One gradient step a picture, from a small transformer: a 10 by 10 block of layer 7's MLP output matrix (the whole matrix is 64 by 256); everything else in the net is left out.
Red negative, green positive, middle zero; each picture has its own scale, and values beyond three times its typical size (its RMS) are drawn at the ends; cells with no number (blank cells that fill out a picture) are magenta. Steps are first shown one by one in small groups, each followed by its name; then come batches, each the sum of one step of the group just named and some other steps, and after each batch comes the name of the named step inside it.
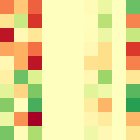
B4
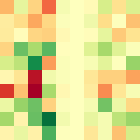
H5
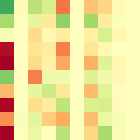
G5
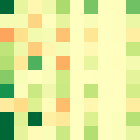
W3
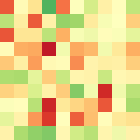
B4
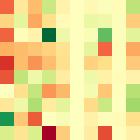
B4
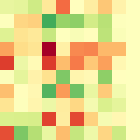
G5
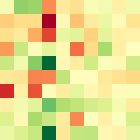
H5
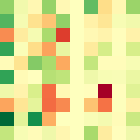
W3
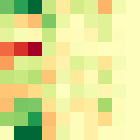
G5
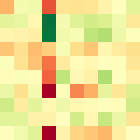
B4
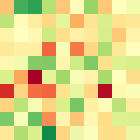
H5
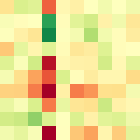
H5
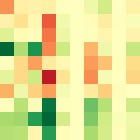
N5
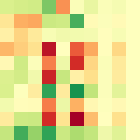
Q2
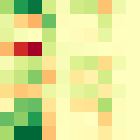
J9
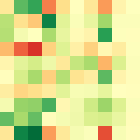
J9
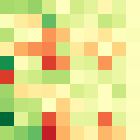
J9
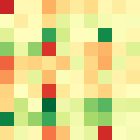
N5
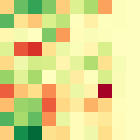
J9
